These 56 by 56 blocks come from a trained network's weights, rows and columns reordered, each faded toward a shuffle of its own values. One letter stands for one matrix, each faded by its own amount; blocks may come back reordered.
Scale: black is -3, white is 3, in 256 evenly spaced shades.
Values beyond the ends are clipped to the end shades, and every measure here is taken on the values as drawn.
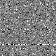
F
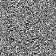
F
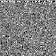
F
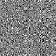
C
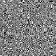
C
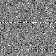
F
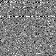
F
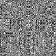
C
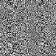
C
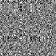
C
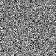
F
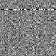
C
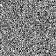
F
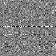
C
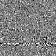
F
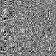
C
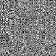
C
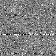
F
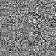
C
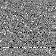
F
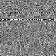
C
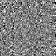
C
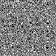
F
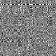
C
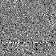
F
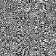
C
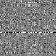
C
